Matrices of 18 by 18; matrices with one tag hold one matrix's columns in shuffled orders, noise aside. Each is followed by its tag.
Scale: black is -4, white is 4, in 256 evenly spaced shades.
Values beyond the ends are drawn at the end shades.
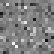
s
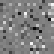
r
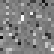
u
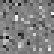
u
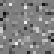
s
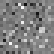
s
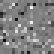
s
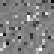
u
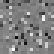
u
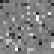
u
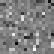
u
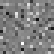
r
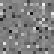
r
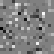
r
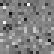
s
